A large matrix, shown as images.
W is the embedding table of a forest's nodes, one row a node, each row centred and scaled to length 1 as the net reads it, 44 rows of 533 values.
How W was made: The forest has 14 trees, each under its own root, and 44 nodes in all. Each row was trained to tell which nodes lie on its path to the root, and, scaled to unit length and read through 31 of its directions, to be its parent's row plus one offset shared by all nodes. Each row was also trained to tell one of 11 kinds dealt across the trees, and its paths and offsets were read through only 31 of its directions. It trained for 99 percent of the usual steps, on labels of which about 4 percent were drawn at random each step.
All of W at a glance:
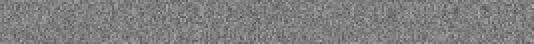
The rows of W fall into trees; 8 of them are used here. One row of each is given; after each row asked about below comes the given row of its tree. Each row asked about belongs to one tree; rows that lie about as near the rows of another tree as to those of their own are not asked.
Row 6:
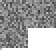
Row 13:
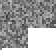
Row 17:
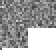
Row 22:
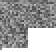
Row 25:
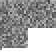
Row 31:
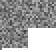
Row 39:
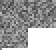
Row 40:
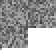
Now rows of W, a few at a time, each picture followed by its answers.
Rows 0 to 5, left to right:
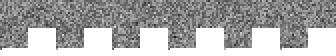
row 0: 25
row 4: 39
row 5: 31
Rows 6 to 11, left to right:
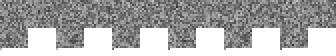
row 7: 39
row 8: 22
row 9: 17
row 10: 39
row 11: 31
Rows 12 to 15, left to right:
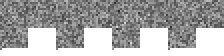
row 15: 25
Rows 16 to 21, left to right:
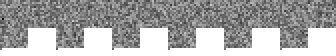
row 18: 22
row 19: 25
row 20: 25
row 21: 31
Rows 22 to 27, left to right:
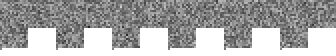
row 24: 17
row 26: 22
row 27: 40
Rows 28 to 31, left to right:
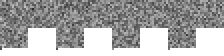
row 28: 25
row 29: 17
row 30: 13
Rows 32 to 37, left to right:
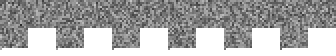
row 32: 40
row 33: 39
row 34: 39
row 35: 40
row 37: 31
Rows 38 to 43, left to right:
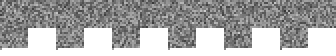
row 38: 17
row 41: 31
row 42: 13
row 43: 17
